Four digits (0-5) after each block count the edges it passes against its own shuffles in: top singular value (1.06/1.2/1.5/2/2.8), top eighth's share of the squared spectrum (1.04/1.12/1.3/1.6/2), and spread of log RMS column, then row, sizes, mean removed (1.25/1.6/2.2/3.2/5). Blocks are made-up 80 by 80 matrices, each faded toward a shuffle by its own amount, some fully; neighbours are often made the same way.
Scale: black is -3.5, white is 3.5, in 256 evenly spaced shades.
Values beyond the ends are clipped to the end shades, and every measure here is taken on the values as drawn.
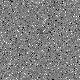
2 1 0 0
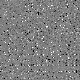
3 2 1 1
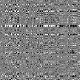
5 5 3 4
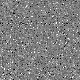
3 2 1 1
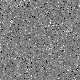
0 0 0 0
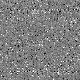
3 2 1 1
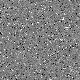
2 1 0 0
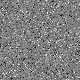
0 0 0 0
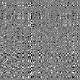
5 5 3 3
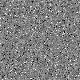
2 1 0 0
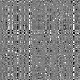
5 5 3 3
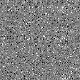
3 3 2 1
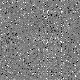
3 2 1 0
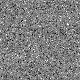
0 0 0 0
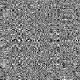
4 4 3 3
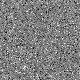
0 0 0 0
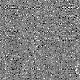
4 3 1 2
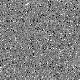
3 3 0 1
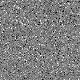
3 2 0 1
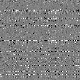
4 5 2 3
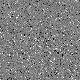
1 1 0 0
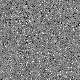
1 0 1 0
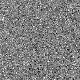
0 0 0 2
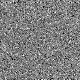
1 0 0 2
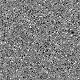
0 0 0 1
